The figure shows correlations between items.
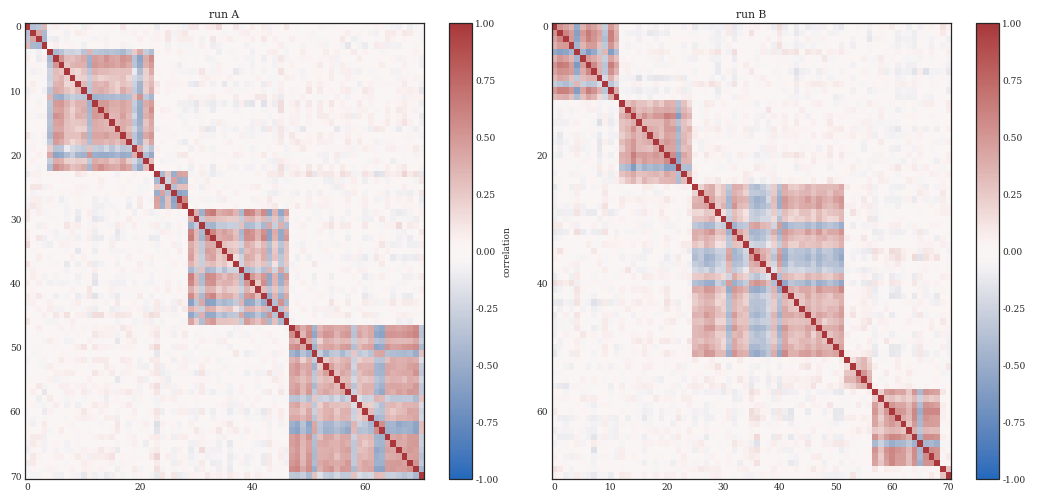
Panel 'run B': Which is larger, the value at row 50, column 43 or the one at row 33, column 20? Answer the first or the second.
the first
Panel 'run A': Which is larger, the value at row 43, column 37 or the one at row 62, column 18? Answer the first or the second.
the second
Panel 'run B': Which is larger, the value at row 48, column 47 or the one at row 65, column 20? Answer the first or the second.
the first
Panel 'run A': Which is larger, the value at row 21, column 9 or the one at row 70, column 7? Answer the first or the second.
the first
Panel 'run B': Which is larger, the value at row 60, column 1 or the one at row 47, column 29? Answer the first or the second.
the second
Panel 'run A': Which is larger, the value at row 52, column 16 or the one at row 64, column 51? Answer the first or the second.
the first
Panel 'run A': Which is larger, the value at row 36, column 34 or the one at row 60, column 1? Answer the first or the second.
the first
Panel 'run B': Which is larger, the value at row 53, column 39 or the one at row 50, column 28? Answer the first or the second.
the second
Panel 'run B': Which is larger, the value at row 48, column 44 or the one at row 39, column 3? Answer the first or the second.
the first
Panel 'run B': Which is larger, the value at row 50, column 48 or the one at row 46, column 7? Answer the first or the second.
the first
